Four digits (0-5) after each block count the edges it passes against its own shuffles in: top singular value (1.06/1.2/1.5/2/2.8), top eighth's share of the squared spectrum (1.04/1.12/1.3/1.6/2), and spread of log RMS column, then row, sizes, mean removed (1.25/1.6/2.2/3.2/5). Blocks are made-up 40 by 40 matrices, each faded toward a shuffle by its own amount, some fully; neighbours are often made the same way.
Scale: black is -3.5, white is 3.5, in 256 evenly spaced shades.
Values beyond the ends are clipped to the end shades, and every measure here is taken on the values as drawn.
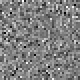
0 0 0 0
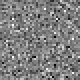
1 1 0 0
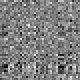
4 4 2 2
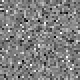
0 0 0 0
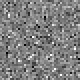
2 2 1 1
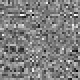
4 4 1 2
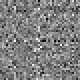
3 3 1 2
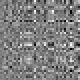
4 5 3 3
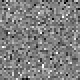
0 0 0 0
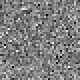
0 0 0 0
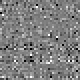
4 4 1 2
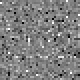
2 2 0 1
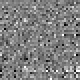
3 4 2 2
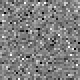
1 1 0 0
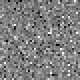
0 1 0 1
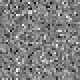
2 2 0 1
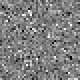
2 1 0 0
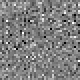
3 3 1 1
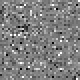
2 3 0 1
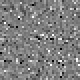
3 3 1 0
